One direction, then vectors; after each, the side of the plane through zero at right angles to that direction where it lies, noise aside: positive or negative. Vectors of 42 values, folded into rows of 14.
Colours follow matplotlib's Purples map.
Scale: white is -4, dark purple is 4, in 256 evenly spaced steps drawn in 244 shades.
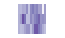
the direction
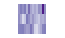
negative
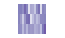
negative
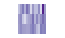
negative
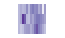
positive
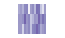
positive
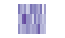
positive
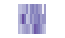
positive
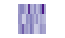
negative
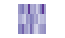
negative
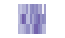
positive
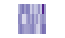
negative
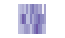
positive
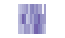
positive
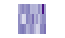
negative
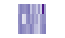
negative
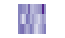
negative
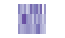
positive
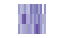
positive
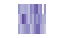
positive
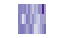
negative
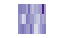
negative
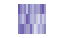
negative
